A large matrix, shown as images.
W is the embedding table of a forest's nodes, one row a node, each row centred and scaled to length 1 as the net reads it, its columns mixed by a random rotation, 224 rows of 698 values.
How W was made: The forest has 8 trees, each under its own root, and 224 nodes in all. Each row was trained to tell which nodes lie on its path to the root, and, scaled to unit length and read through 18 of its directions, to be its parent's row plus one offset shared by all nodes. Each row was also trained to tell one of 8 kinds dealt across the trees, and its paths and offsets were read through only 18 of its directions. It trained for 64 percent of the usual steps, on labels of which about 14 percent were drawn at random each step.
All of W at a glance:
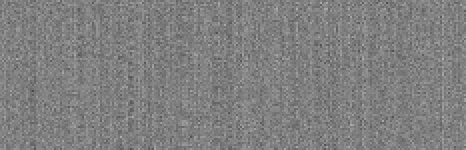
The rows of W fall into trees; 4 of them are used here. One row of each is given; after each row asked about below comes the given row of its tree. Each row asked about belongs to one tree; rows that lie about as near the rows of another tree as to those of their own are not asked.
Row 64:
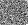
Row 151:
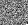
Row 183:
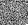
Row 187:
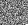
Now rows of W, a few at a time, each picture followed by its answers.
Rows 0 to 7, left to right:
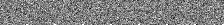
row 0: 151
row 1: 64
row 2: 64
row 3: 151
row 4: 187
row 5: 151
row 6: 183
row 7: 187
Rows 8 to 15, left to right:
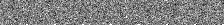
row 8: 64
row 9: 183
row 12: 151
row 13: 151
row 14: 151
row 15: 151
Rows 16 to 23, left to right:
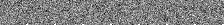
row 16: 187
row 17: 187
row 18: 183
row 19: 64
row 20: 151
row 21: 64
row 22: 151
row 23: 151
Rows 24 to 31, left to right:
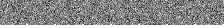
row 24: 64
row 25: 187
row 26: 64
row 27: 64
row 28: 64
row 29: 151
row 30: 187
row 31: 64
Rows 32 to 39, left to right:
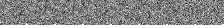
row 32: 64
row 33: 151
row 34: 151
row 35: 64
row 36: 64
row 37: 151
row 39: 187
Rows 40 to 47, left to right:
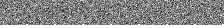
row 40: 151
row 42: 151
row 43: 64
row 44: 151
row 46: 187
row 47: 151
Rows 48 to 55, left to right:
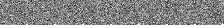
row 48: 64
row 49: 187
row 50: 64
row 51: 151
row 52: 64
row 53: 151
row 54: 151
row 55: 64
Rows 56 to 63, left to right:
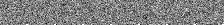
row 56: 151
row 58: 151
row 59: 151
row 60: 64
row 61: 183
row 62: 183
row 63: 151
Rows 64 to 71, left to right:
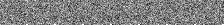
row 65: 64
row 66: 64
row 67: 64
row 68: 183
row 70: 151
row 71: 151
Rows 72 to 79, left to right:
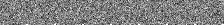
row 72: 151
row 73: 64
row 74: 151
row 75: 151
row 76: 64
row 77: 64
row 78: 64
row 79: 64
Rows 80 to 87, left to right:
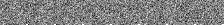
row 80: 151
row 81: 151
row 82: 64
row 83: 151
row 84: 151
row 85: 64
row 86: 64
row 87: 187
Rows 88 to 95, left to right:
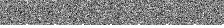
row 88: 64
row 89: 64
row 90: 64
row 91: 151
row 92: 183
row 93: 64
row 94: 64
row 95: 187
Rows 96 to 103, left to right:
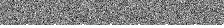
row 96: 187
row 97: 187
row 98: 64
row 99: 64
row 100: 64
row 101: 183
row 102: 151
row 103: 187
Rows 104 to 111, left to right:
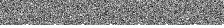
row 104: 151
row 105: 64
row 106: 151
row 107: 64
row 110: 151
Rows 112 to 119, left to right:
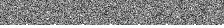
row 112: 64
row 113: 151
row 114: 151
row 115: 64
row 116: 187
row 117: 64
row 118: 64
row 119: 151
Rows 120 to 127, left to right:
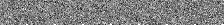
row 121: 183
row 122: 151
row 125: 151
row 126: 151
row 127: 183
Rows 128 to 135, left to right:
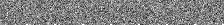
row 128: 187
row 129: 64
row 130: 187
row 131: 64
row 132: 64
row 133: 183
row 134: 187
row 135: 64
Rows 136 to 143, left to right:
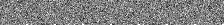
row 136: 183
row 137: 151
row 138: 64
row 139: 187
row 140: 183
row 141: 151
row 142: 183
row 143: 64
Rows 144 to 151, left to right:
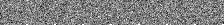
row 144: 183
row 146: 151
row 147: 151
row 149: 183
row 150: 64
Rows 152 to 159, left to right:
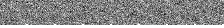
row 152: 183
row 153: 64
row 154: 64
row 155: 187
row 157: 64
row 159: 151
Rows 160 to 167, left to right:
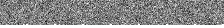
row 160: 151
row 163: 64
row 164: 64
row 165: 187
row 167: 151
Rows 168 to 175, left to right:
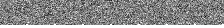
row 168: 151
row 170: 151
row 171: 187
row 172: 183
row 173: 64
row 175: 151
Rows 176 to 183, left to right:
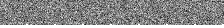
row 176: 64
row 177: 187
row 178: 64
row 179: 151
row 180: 64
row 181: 64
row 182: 187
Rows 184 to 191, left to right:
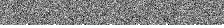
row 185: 183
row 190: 151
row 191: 151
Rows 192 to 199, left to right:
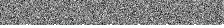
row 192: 183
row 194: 187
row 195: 151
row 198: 183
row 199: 64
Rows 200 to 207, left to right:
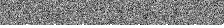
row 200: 151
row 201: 64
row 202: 183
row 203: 151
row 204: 151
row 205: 183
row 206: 151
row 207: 187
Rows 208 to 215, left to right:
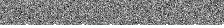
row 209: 64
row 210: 64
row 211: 64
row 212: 151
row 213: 151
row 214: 183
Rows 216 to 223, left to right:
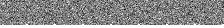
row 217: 64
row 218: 183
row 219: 151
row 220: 64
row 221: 151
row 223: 151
